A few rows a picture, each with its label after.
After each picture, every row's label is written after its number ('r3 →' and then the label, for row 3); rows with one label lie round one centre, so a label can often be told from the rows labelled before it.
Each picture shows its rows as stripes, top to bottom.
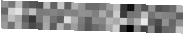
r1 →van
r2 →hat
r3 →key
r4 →van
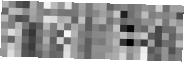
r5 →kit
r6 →hat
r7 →kit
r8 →van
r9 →key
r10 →van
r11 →key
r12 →key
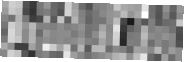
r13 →key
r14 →key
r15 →van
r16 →hat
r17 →hat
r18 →hat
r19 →kit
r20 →key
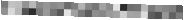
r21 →hat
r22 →key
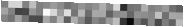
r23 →hat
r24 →kit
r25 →van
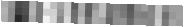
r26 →kit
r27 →kit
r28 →kit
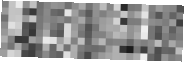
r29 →hat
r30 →key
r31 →hat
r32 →key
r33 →key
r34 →kit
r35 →van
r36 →key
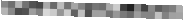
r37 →van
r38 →kit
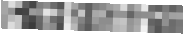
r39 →key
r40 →kit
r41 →key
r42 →key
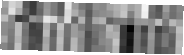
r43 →key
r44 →key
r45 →kit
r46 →van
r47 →van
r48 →van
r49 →van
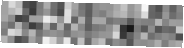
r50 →key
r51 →key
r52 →kit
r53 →van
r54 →hat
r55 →kit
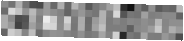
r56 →van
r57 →hat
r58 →kit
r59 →kit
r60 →hat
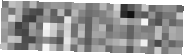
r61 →hat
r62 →van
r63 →key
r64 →kit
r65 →kit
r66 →key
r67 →kit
